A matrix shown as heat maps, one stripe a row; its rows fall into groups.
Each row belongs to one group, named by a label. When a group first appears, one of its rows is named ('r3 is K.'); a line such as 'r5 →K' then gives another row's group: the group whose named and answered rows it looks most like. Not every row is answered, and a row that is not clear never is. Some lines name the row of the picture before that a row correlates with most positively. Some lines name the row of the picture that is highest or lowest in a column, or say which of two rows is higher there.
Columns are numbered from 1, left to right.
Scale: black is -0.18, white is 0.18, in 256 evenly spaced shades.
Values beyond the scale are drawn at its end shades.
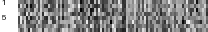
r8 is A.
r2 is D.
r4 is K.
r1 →D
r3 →D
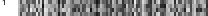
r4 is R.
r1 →R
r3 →K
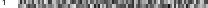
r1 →R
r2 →A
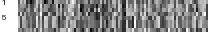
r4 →D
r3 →D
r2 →D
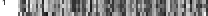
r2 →K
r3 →K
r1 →K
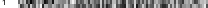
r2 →A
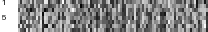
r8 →K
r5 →R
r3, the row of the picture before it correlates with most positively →1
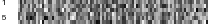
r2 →A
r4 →A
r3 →R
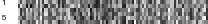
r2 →D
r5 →D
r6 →A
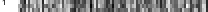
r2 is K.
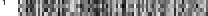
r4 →R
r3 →D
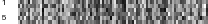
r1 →A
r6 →A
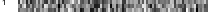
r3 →D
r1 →D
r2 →R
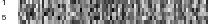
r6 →K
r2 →R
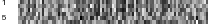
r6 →K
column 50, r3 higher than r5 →No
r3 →A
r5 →D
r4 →R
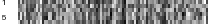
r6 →A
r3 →R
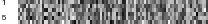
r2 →K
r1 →D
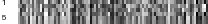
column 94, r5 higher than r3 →No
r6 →K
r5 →K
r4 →R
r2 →D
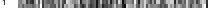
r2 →D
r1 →R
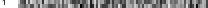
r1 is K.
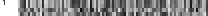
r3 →D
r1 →K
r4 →A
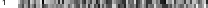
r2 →A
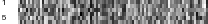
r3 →D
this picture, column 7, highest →5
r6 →R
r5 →K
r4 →D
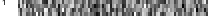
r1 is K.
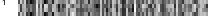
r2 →R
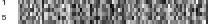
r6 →D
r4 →K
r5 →R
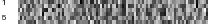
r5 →R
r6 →A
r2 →A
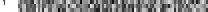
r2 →A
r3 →R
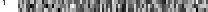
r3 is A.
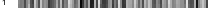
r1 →D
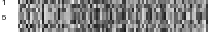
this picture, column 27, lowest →6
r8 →A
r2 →K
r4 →K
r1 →D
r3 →R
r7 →D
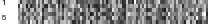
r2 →D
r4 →D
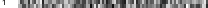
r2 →K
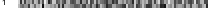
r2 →K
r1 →R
